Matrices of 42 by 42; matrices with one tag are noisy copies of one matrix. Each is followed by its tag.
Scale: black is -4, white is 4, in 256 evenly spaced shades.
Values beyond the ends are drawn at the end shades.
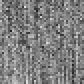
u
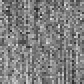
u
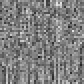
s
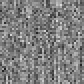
s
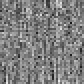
s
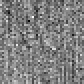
u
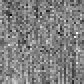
u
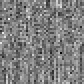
s
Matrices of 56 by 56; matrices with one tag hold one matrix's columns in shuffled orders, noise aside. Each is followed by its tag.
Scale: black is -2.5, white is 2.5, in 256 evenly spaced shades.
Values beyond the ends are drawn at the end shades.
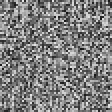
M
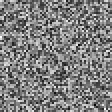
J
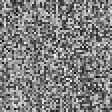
M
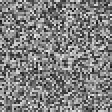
J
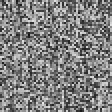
M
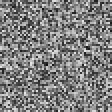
J
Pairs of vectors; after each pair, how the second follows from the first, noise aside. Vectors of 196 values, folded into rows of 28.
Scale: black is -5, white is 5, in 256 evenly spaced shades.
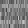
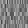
shuffled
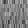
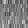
negated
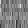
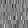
shuffled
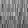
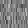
shuffled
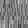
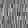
wrapped around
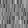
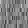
shuffled
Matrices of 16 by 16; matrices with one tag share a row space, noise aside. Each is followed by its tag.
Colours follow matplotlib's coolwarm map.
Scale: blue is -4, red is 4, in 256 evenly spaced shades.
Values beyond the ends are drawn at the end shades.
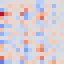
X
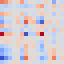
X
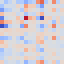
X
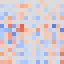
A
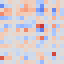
X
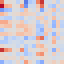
X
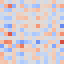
A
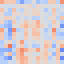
A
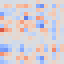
X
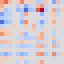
X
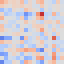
X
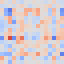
A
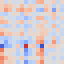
X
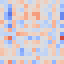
A
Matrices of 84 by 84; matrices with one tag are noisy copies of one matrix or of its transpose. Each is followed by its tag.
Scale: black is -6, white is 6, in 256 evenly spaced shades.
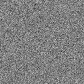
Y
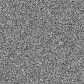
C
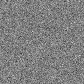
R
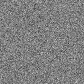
Y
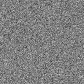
Y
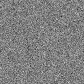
R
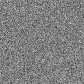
C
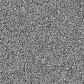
C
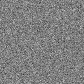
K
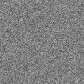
Y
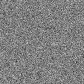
R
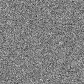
C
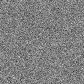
R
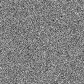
R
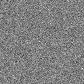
R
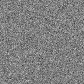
K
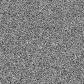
R
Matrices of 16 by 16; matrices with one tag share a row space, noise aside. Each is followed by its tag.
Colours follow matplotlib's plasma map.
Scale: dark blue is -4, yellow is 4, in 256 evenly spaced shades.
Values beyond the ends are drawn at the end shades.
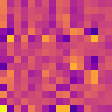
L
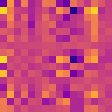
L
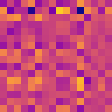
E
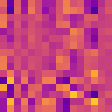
L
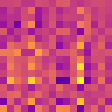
E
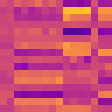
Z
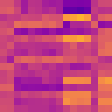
Z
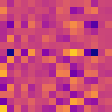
L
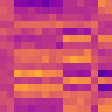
Z
